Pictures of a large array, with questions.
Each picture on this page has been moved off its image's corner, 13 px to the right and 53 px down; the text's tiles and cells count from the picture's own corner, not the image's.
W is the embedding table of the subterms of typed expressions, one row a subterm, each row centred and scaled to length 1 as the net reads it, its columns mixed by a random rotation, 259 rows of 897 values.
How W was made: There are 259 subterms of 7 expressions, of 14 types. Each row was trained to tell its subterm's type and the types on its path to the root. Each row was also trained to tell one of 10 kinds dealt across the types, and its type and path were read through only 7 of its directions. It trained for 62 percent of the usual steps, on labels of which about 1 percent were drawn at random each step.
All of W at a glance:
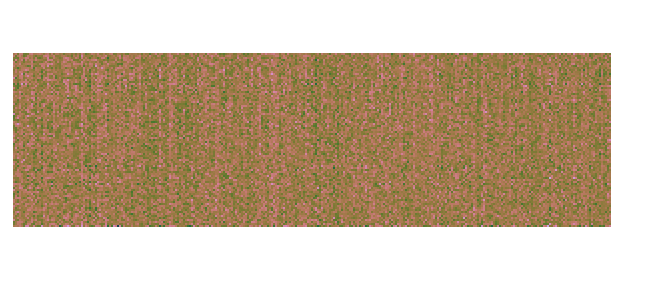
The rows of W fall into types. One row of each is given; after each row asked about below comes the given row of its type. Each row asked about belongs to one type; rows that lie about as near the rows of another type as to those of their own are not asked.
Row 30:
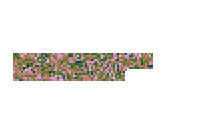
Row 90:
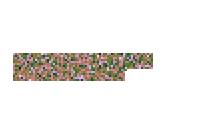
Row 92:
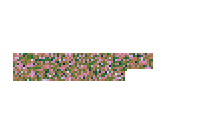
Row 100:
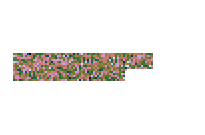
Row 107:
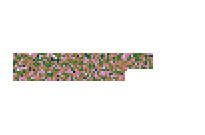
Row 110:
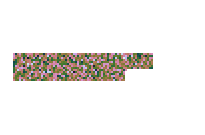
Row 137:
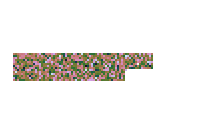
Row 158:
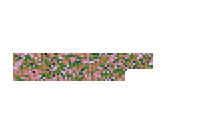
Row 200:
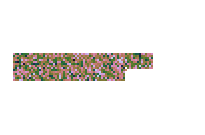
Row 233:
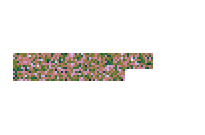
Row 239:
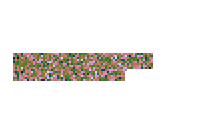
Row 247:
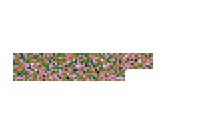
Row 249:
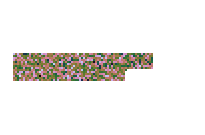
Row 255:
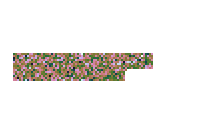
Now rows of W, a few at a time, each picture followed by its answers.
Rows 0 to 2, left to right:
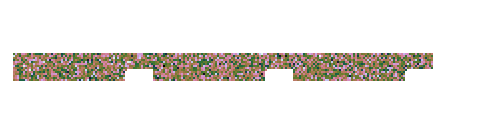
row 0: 100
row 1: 110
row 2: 107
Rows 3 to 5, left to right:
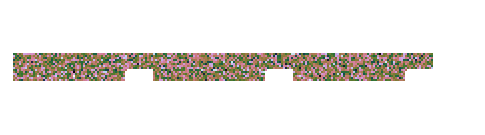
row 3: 158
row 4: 200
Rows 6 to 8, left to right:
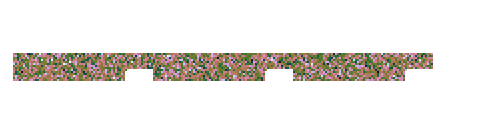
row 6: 30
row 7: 90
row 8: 247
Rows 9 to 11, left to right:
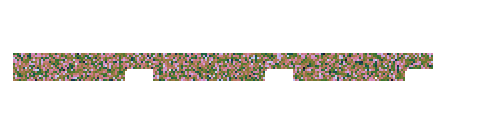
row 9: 158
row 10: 100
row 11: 137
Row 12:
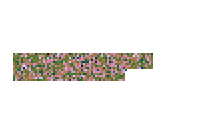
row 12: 30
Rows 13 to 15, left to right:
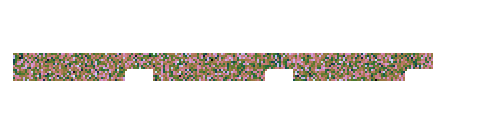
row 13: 100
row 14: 110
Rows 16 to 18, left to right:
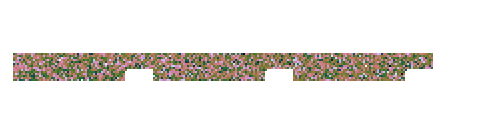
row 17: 249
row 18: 107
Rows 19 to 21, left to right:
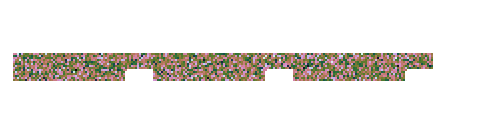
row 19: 247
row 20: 30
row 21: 239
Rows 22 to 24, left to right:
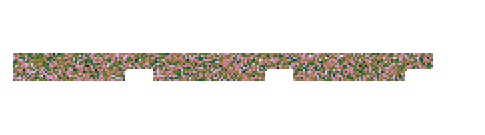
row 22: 247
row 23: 249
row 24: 90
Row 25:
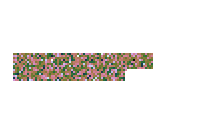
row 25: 239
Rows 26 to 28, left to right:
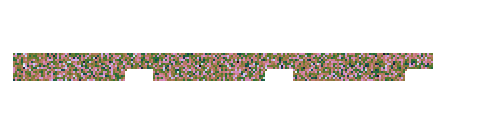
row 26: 30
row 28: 247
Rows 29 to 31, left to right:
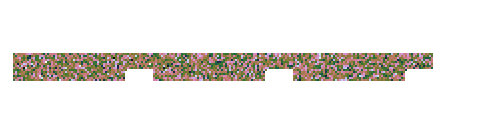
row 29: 137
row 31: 158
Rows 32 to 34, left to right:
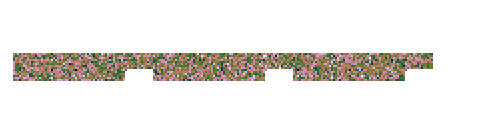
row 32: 30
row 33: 90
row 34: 90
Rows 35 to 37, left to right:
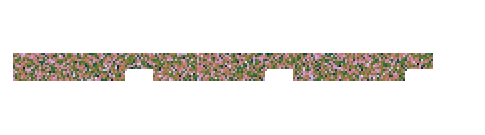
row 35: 137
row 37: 90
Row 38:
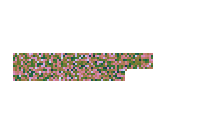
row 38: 255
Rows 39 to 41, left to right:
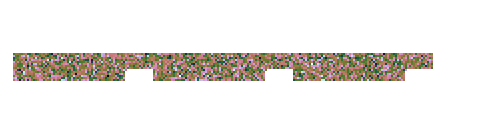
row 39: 30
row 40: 158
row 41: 247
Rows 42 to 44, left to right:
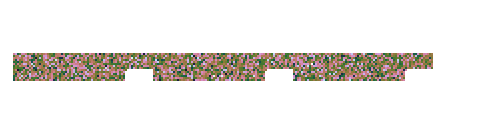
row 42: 233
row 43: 30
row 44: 92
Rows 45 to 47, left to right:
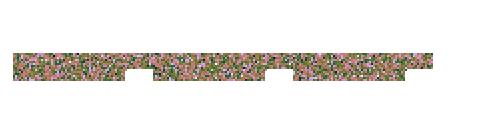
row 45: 30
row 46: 137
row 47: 30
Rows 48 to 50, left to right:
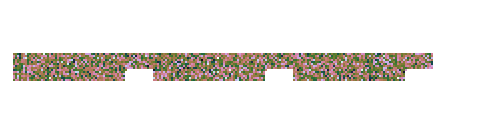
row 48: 100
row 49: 247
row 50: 247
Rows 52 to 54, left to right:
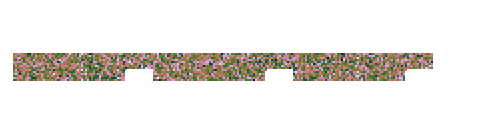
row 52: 92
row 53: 100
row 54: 92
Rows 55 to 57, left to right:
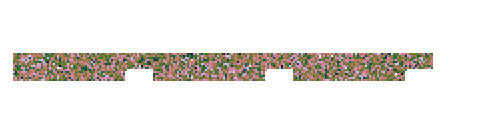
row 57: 107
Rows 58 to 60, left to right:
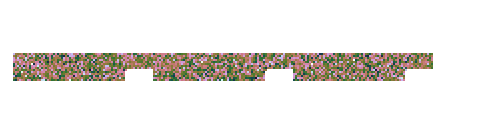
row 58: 92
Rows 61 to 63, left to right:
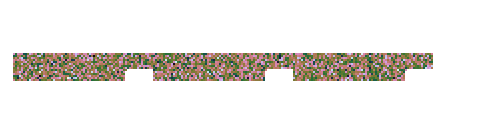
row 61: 200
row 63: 92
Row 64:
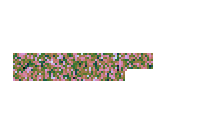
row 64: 239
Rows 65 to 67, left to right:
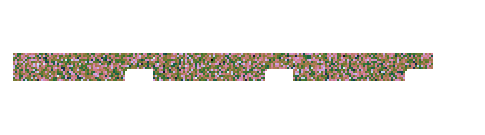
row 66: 110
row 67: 107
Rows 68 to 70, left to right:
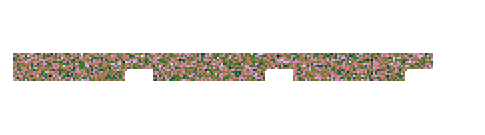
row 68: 255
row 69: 92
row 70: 30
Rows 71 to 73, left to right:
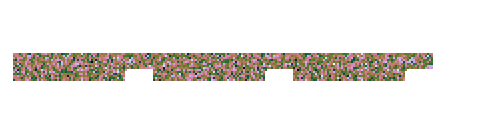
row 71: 233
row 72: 30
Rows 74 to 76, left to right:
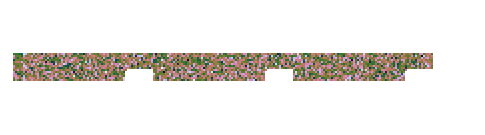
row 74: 100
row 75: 200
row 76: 92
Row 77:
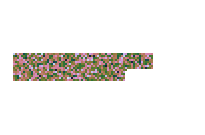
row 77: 200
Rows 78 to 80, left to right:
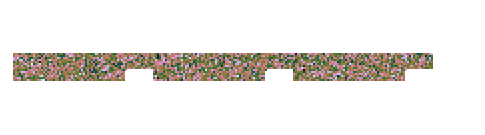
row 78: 247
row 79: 255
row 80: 110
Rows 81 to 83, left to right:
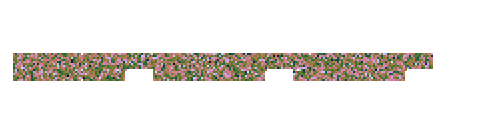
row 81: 110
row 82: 92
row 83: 107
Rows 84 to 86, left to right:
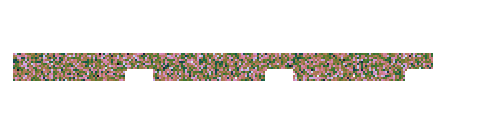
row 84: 247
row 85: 239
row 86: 30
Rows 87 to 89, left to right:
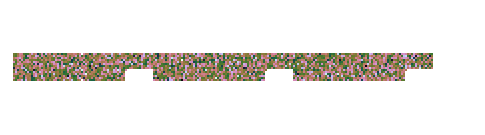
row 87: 110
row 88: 255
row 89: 90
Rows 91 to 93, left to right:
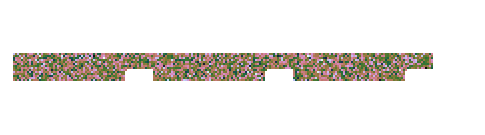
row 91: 255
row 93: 255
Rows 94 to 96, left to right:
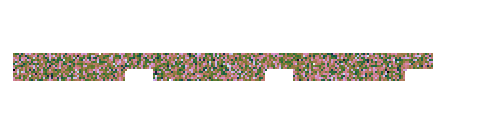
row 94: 107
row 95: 90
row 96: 30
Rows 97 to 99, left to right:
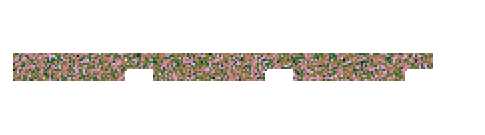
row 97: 107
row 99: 30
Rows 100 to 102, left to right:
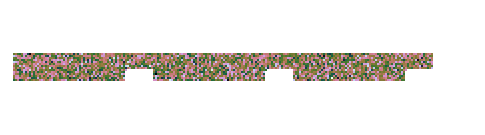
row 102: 239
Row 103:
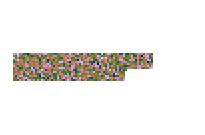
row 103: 249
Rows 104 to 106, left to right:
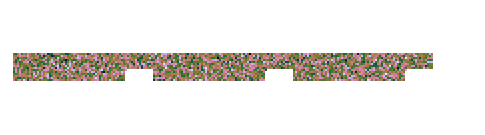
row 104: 239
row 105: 158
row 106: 137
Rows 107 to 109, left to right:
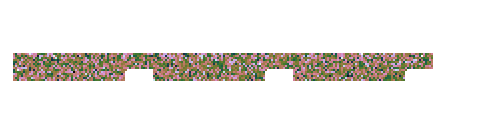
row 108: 255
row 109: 255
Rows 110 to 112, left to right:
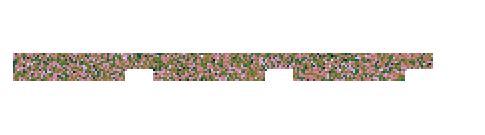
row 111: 90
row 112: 239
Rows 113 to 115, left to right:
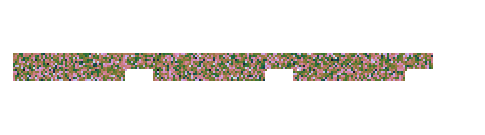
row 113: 137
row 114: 90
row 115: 107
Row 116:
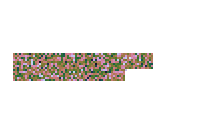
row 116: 247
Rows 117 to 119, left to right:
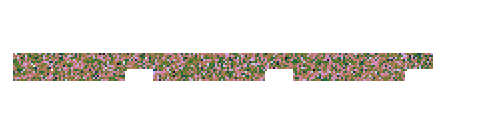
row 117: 247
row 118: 158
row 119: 200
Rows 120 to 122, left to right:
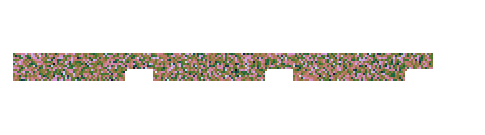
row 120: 158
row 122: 90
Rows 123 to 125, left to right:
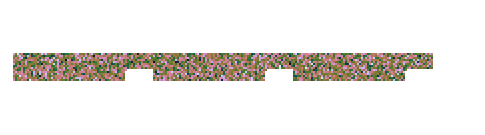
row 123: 239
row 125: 110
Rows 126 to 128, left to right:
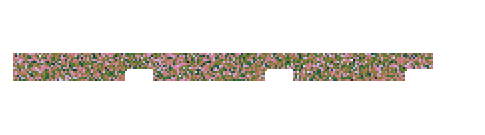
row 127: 107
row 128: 100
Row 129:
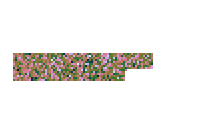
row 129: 247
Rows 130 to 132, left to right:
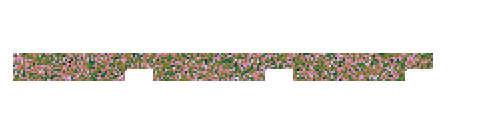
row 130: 92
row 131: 137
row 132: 90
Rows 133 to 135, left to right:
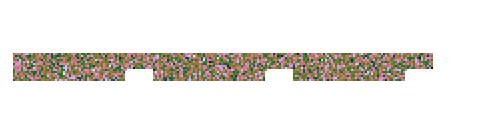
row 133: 158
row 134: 92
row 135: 110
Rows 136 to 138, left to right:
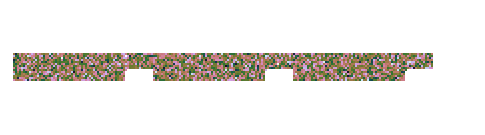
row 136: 255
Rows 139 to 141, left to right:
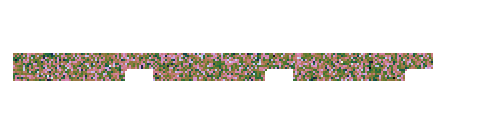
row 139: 90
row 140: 255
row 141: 92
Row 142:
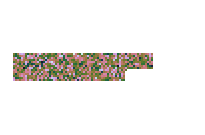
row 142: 239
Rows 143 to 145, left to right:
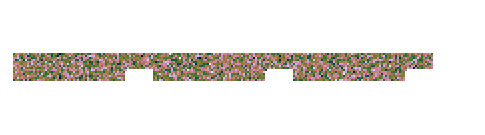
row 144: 200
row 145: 158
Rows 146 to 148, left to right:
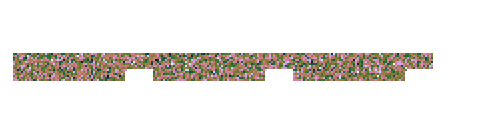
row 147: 247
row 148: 255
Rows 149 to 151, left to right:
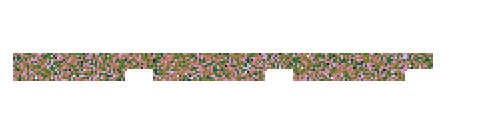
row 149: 30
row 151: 239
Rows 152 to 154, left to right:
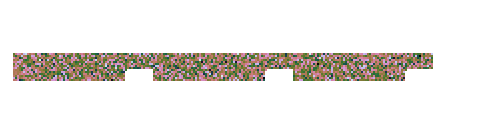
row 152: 158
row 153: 137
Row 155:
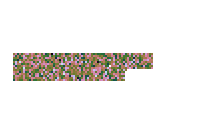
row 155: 100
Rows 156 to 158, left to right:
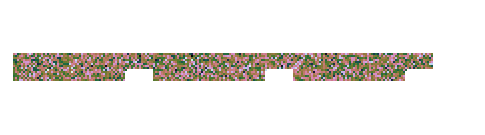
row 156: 200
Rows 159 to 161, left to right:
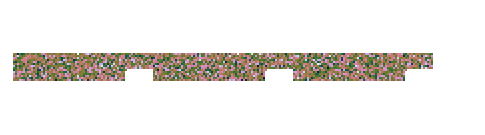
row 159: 249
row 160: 137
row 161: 247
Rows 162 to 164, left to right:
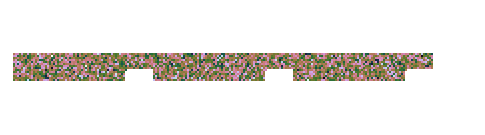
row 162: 107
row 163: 255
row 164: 247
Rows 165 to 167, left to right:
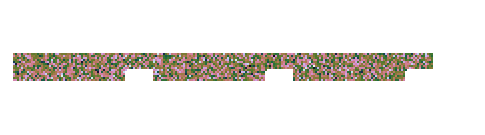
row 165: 239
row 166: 107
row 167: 100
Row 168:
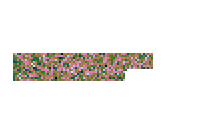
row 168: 233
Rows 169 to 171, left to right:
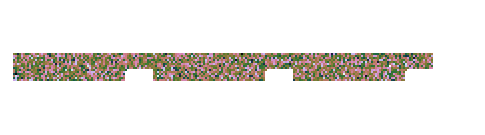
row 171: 100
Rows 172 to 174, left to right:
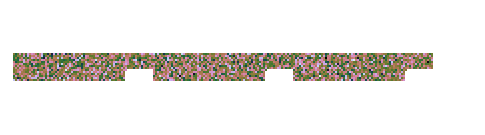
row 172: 255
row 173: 90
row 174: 158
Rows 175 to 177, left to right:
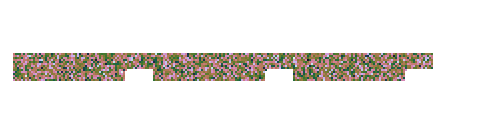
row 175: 90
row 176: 90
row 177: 92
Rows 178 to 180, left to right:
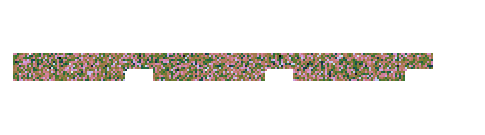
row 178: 200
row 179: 200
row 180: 239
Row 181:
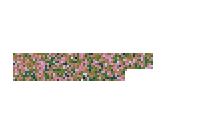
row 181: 107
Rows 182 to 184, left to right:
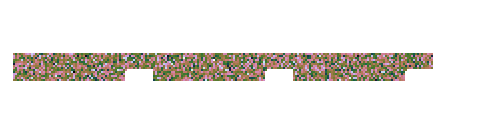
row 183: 92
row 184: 107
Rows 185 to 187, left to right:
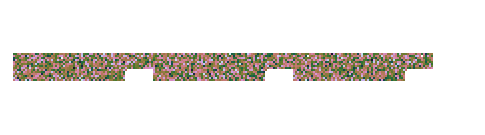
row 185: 255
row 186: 100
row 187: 255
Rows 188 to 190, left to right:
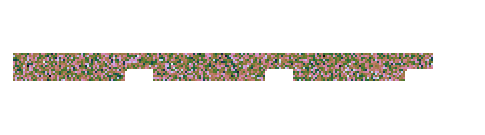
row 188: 90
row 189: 247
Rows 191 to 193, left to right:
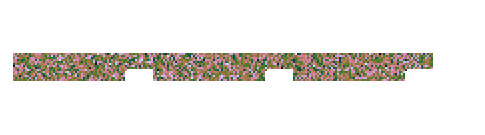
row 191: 137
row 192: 90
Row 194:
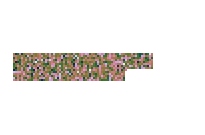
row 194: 137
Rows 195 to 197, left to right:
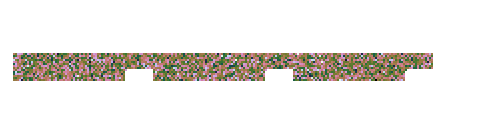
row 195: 92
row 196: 137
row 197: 158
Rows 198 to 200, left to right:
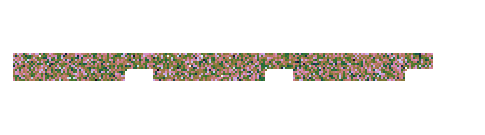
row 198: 107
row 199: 239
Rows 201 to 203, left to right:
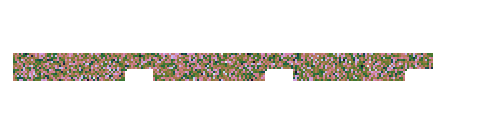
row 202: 107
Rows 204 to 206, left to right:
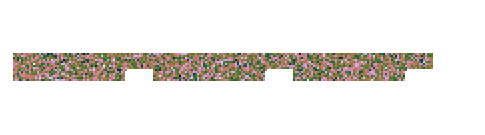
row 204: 30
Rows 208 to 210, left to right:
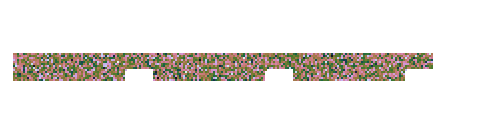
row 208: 137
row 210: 137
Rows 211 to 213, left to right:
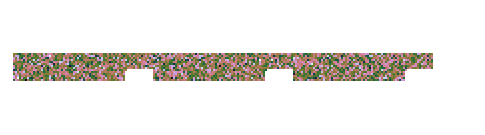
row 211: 247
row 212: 249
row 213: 92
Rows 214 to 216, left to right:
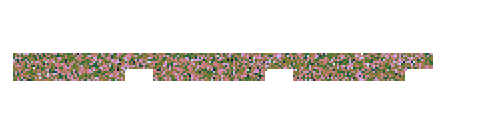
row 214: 137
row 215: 30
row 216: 239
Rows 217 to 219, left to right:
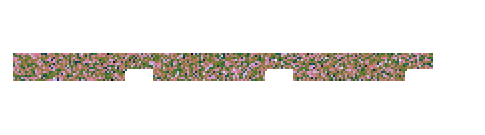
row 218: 255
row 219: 249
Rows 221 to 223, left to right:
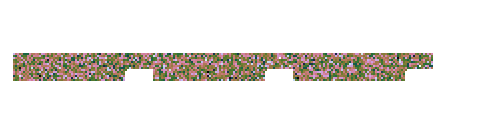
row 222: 100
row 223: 200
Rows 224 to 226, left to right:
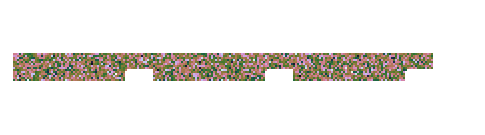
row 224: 247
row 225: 137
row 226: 107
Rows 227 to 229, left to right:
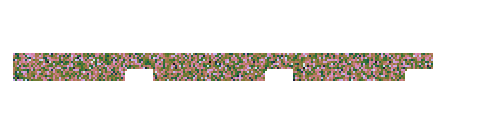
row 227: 255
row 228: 92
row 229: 30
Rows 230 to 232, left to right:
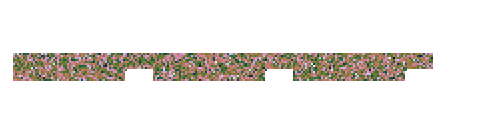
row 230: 90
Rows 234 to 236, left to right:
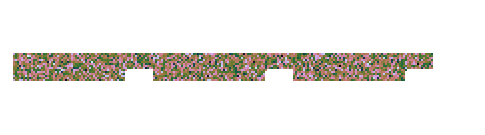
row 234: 200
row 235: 92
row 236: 90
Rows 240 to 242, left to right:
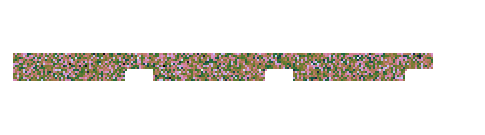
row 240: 100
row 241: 110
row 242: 92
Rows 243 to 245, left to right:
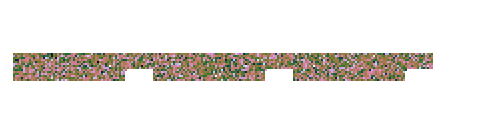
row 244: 247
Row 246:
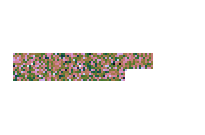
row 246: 92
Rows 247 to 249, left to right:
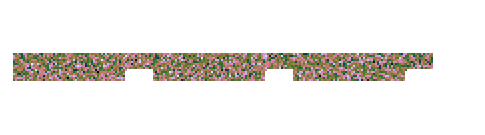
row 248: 255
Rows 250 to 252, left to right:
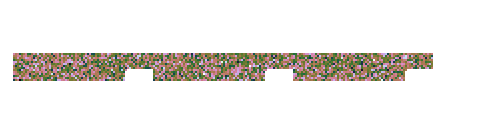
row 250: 100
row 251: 100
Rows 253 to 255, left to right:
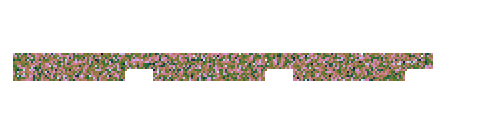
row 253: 233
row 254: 107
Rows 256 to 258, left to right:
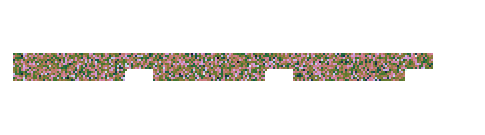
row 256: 100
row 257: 100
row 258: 137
